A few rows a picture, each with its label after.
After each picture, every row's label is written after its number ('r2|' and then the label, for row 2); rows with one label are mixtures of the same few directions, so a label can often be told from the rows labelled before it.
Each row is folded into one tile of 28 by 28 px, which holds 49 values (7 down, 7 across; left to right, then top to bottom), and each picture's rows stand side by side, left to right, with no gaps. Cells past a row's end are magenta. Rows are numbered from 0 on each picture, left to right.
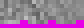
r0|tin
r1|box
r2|box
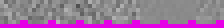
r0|box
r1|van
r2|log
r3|box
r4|van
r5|van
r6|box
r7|van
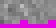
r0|log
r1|box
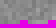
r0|box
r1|tin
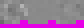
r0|log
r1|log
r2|log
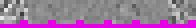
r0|van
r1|log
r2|tin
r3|van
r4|log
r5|box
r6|box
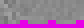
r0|box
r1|van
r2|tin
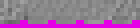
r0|tin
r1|van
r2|van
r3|tin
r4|van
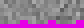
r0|box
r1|box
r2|van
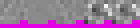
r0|van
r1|log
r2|box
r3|log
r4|log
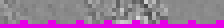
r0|box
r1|log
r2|log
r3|box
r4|tin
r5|box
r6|tin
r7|log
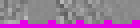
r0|tin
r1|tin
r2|box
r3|box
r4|box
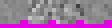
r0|box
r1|van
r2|log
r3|log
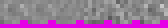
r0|log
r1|log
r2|van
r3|tin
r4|box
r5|log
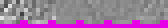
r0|van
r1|tin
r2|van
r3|box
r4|tin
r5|van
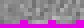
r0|log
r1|tin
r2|van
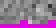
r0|van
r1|log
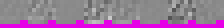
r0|van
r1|van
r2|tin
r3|tin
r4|tin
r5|tin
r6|van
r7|box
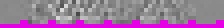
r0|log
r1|log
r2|van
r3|van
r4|tin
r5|van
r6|box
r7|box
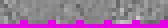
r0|box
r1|tin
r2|log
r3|van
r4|tin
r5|tin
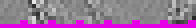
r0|van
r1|box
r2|box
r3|box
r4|box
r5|van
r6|tin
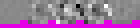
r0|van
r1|log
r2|log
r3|log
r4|tin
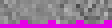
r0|box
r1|log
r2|log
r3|van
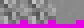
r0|box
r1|box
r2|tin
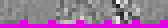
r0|tin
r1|box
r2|tin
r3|box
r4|box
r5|tin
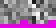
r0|box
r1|box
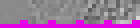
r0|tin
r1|box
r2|van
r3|van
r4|tin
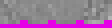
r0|box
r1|log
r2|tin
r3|tin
